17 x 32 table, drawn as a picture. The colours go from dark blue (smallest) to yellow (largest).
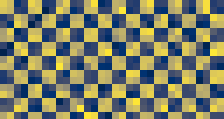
Slope: none. Histogram: two levels. Average level on the scale: 50%. Odd rows or columns: none. Grain: checkered.
